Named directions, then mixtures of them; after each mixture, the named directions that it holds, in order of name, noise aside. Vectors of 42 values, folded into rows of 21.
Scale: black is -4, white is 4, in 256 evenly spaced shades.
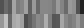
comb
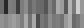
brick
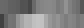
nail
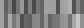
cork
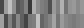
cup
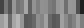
comb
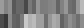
comb, nail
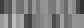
comb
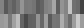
comb, cork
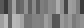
brick, comb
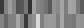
comb, cup, nail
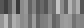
brick, comb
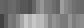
nail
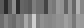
brick, nail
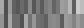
brick, comb, cork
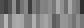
brick, comb, nail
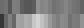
nail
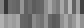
brick, comb, cork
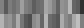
comb, cork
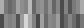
comb, cork, cup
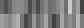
brick, comb, cork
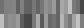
comb, cork, cup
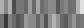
comb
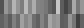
cork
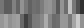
comb, cork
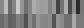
brick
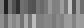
brick, cork, nail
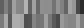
comb
